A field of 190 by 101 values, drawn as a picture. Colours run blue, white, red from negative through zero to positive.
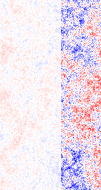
Ninth with the highest average: middle right. Histogram: heavy tails on both sides. Mirror symmetry: none. Grain: blotchy. Seam: vertical, 60% of the way across, the left part calmer. Average level on the scale: 50%.
